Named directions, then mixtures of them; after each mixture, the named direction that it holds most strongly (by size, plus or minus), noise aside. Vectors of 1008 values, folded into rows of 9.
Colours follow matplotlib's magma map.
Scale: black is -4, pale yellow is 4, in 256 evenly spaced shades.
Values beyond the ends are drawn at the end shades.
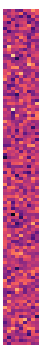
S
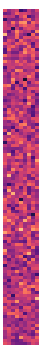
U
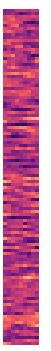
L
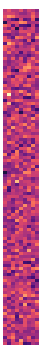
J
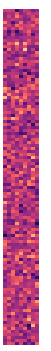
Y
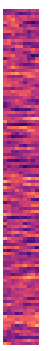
L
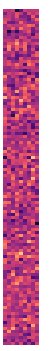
Y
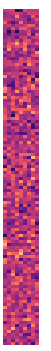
Y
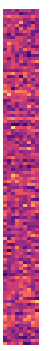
L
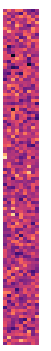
S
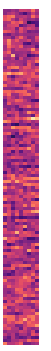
L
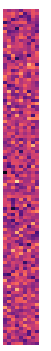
S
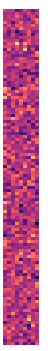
Y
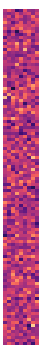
Y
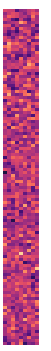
J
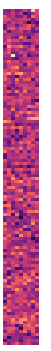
S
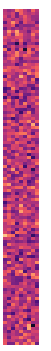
Y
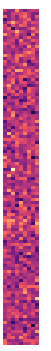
U
